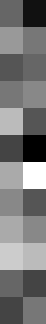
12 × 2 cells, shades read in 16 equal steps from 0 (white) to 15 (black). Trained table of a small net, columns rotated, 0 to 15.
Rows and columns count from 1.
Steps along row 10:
up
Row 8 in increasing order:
7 10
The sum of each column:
88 103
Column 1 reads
9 6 10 8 4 11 5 7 5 3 9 11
